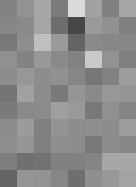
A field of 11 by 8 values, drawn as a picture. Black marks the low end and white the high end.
Roughest part: top middle. Odd patch: rougher, in the top middle. Calmest part: bottom middle.
